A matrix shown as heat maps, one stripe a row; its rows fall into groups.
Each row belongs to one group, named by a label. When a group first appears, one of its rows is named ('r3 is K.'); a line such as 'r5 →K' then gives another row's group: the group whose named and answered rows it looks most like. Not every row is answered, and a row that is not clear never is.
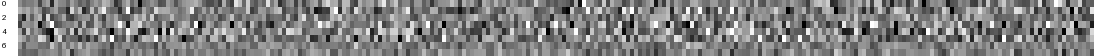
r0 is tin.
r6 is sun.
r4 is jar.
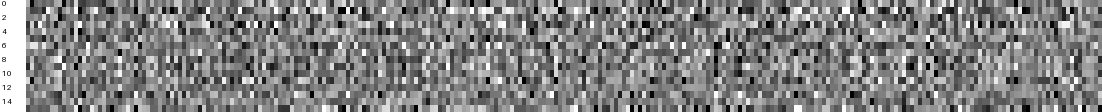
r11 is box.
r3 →tin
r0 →box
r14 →jar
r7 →sun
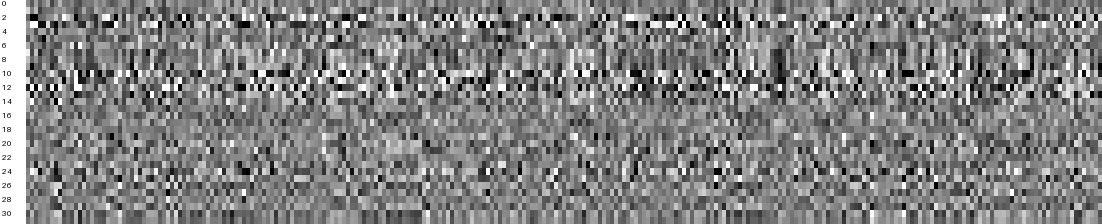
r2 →box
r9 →tin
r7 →tin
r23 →tin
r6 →jar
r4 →tin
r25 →jar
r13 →tin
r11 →box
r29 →jar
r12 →tin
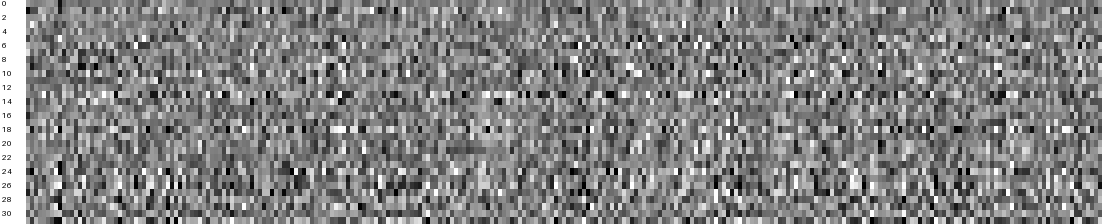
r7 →box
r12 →jar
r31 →jar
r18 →tin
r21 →sun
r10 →sun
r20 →sun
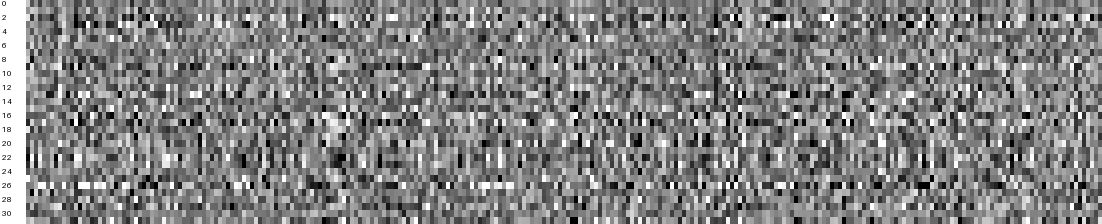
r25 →tin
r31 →sun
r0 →tin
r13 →sun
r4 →jar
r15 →sun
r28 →sun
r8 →box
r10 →tin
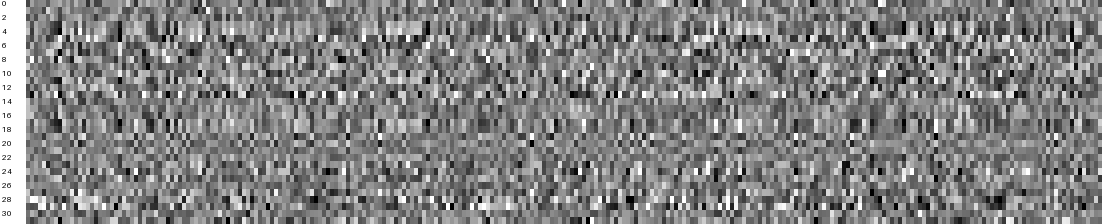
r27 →jar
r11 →jar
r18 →jar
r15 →tin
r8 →tin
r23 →sun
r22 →jar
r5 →sun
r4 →jar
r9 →tin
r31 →tin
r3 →jar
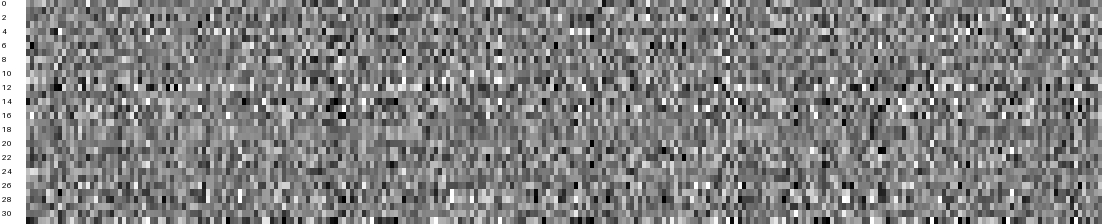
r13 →box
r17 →sun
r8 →box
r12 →jar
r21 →sun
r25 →box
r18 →jar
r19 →jar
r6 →box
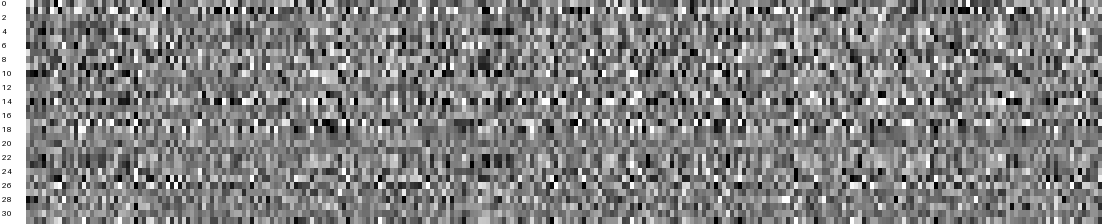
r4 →box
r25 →jar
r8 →jar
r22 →box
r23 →box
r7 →tin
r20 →jar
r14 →box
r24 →sun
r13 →sun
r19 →jar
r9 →box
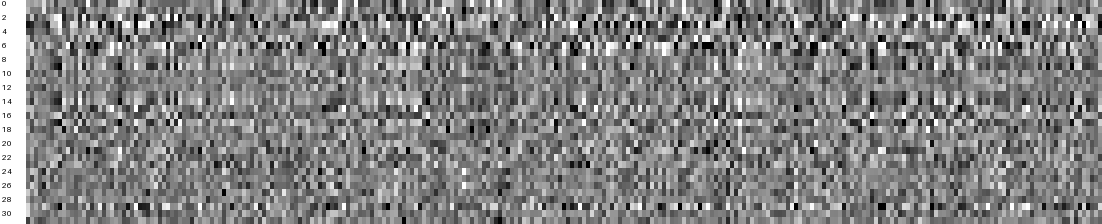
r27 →tin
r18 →box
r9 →jar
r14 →jar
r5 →sun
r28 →jar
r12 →box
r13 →jar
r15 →sun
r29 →sun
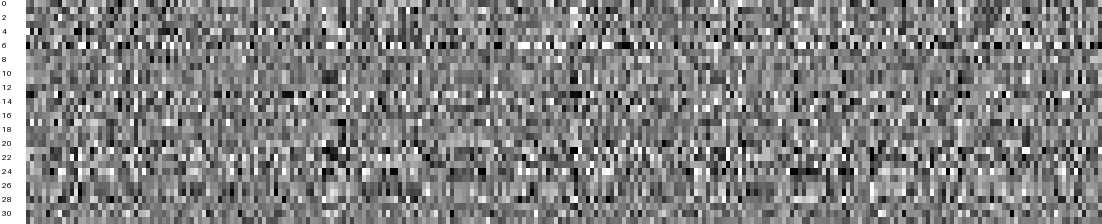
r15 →sun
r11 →sun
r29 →sun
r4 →tin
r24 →sun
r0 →jar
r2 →tin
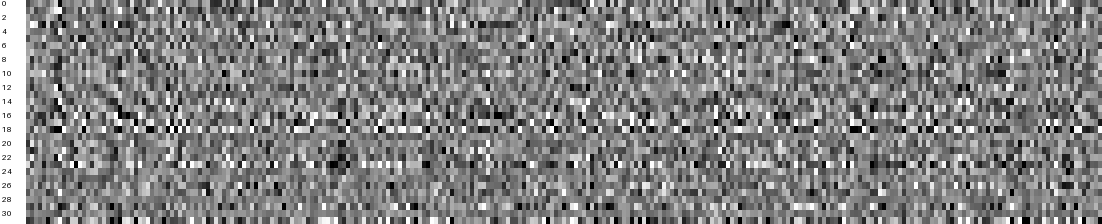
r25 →box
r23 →jar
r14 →tin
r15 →jar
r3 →box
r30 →jar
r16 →box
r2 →sun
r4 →tin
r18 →jar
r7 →sun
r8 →sun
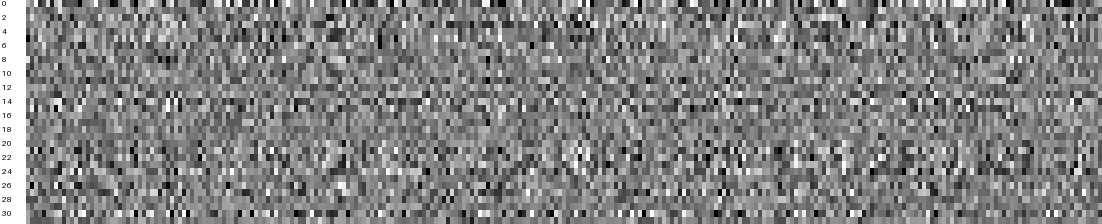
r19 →sun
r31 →box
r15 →tin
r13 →jar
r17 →box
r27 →box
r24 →jar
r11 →box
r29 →jar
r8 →tin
